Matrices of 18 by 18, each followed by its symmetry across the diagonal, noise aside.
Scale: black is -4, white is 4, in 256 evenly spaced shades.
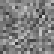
antisymmetric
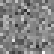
neither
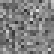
neither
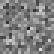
symmetric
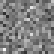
neither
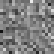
antisymmetric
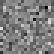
neither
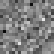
symmetric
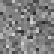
antisymmetric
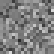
symmetric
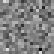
neither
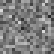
neither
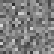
neither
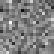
antisymmetric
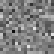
neither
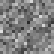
symmetric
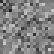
symmetric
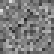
symmetric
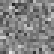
neither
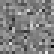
antisymmetric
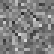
symmetric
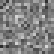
symmetric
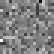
antisymmetric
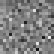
antisymmetric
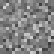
symmetric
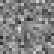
antisymmetric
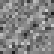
symmetric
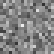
neither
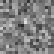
antisymmetric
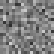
antisymmetric
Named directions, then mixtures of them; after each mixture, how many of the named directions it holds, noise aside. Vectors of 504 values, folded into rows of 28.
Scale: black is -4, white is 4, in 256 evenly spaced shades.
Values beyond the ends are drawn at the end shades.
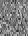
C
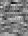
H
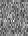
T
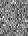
three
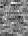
one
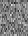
three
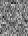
two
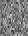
two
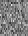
three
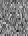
one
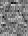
two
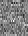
two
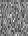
two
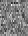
three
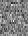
three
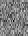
one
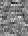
two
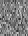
one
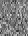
one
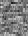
one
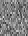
one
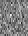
two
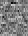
two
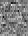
two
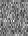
one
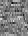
two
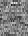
two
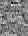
three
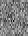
one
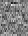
three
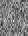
one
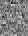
three
